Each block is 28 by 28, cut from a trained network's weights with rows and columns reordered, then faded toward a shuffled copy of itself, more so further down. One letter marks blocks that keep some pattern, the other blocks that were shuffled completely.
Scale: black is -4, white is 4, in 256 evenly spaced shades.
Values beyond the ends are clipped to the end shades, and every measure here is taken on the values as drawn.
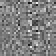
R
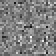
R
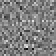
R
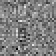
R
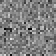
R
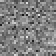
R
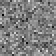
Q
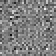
R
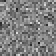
R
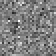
Q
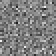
R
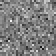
Q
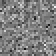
Q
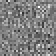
R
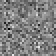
R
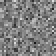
R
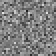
Q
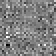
R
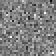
Q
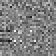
R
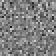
R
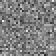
Q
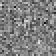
Q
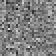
R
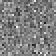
R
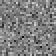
Q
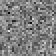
R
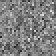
Q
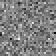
Q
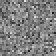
Q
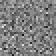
R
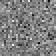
Q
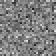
Q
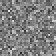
R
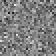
Q
